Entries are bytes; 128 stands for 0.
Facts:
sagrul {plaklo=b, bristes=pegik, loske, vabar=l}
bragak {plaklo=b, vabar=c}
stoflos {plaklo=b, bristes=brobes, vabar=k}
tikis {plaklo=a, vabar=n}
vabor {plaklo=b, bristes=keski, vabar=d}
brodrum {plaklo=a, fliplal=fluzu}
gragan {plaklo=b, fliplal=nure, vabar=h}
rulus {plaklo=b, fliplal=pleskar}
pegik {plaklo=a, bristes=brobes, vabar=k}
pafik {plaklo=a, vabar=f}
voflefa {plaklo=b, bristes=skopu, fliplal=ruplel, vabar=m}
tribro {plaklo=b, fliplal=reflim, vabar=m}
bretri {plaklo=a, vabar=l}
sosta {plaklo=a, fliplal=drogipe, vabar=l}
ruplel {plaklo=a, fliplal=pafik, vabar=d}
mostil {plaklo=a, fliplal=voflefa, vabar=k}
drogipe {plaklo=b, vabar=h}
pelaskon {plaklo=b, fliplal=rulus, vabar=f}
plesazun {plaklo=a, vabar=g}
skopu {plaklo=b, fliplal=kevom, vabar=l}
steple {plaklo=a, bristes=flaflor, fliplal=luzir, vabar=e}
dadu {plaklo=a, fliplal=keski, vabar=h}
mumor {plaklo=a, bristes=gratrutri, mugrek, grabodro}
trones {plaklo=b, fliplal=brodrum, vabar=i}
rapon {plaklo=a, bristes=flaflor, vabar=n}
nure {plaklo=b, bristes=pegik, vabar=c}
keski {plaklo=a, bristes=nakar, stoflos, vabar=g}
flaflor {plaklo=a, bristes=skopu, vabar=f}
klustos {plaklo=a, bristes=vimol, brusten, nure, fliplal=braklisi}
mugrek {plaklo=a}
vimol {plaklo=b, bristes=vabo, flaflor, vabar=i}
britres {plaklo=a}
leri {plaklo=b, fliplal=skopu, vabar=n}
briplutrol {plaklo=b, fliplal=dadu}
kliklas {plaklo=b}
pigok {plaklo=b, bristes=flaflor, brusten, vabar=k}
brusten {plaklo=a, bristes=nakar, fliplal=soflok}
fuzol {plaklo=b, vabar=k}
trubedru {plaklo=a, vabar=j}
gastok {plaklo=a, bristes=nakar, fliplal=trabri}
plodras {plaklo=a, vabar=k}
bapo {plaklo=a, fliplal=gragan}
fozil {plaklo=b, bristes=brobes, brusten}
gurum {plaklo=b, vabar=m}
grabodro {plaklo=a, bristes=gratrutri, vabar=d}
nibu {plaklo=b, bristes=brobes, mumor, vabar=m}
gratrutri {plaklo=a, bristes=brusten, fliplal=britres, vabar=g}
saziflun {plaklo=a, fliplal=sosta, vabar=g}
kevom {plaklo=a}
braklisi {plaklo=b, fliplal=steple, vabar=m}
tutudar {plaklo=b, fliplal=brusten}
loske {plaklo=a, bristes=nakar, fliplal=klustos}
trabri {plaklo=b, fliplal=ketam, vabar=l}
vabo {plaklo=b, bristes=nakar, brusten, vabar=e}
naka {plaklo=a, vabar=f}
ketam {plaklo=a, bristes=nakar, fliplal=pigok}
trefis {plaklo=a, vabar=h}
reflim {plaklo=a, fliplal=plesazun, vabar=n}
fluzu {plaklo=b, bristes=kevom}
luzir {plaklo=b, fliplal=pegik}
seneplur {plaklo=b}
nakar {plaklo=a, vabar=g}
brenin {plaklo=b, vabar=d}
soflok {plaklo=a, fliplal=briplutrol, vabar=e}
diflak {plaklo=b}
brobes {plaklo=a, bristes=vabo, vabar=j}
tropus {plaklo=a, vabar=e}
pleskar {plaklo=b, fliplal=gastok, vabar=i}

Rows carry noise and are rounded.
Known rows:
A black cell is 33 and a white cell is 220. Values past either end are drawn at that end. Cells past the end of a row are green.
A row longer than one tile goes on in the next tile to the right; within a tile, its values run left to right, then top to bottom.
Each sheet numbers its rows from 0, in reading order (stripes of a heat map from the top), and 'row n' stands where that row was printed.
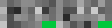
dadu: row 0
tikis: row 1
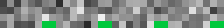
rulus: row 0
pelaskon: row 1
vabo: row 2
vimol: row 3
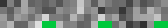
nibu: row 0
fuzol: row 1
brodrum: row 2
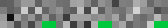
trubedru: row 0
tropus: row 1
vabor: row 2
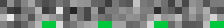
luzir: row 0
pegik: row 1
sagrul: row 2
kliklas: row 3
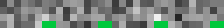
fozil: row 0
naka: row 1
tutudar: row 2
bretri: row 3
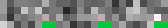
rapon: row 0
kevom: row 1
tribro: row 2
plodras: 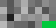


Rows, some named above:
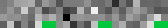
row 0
vabo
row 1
plesazun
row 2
nibu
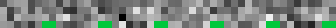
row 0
naka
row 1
luzir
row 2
gratrutri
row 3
vimol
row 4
voflefa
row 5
loske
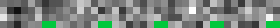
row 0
ketam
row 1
pleskar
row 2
flaflor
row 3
trones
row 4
tutudar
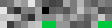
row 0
pigok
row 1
bragak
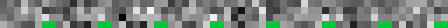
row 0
gragan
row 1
bapo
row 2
saziflun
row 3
voflefa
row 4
keski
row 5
skopu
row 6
gastok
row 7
vabo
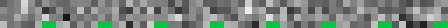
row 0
fuzol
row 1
brobes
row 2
steple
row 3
briplutrol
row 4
leri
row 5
pafik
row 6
nure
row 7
loske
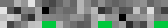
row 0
pigok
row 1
drogipe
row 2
nakar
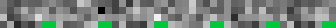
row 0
brusten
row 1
trabri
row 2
tutudar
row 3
stoflos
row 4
trefis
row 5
klustos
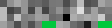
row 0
pafik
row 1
mostil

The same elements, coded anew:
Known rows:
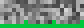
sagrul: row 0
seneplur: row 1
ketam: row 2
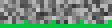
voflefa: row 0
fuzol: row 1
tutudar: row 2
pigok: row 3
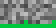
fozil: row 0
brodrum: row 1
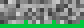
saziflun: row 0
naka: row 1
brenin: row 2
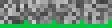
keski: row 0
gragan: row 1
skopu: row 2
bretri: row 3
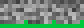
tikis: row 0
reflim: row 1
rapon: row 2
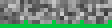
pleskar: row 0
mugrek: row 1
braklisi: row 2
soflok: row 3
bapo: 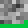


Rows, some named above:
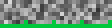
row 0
bragak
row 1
mostil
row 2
nibu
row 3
mostil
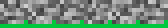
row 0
gratrutri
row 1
tribro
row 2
brusten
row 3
nure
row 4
tribro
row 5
gratrutri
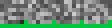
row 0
briplutrol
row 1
klustos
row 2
nakar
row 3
sagrul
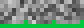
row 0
trones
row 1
drogipe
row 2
trefis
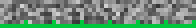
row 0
trubedru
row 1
luzir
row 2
luzir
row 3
plesazun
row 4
leri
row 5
tutudar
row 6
brusten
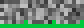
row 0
pafik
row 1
gastok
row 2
dadu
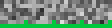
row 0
plodras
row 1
pelaskon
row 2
bragak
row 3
nure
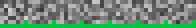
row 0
pegik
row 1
trubedru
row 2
vabo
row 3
gratrutri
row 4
vimol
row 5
plodras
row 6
brobes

